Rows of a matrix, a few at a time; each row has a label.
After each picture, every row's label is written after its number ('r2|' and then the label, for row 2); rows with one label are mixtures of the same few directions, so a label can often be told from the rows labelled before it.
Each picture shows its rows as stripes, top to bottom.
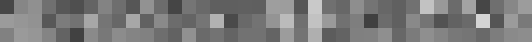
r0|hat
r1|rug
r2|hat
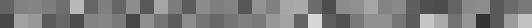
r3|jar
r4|hat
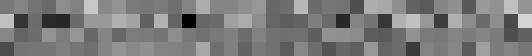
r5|hat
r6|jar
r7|hat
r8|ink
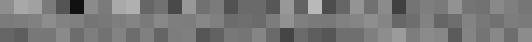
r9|hat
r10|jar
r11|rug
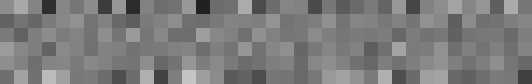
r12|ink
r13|hat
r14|ink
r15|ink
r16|jar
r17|jar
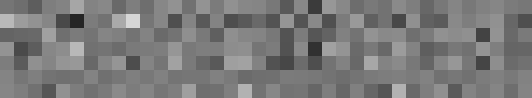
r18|hat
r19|hat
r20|rug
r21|hat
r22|rug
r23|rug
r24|ink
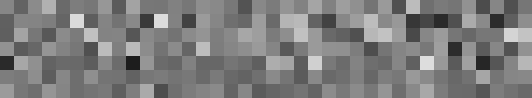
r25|ink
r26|jar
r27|hat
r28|ink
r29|hat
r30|rug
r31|jar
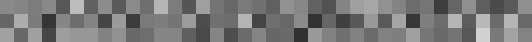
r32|jar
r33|ink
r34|rug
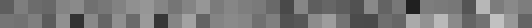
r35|ink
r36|jar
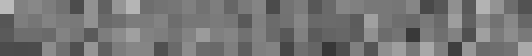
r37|hat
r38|ink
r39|ink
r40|rug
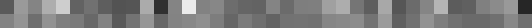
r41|jar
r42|jar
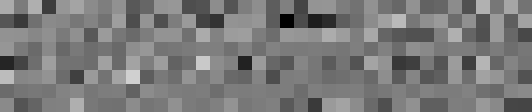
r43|rug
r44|rug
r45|rug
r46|jar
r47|ink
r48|hat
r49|hat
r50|hat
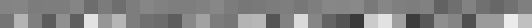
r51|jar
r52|hat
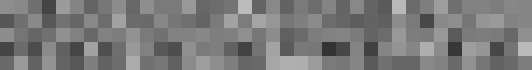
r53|ink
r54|jar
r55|ink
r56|rug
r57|rug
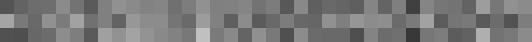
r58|ink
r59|jar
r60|ink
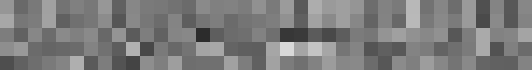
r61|ink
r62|ink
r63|rug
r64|rug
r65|hat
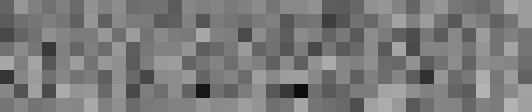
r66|hat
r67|rug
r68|ink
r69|ink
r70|rug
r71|jar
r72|rug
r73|hat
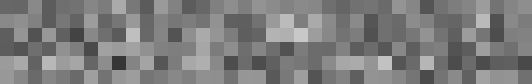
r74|jar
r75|rug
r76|rug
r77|ink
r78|jar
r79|hat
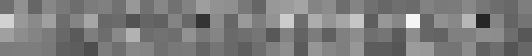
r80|rug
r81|ink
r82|hat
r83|hat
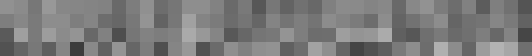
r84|jar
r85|jar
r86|jar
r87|jar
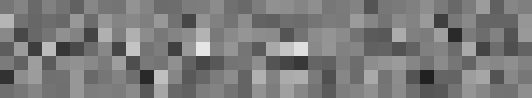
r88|rug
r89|jar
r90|ink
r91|rug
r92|rug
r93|jar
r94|jar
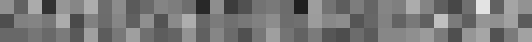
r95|rug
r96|jar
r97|rug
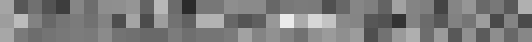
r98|jar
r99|rug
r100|ink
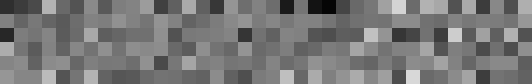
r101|rug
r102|jar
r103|ink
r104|jar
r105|jar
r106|ink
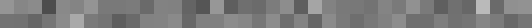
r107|rug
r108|hat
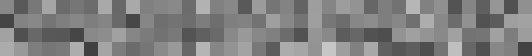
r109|ink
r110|hat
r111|jar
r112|rug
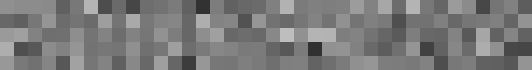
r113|ink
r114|ink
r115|rug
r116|hat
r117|jar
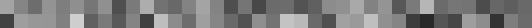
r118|jar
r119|jar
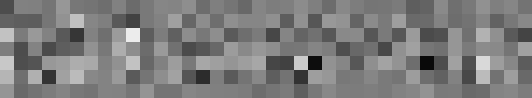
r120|jar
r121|hat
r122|hat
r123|jar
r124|hat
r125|rug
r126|jar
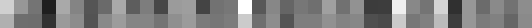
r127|ink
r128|ink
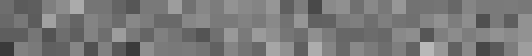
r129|hat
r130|rug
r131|jar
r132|hat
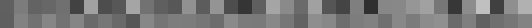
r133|rug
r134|hat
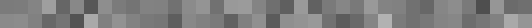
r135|rug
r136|hat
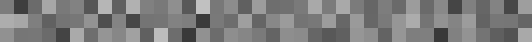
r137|ink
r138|ink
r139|jar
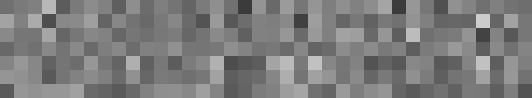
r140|ink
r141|rug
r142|ink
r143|rug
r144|rug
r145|rug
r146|jar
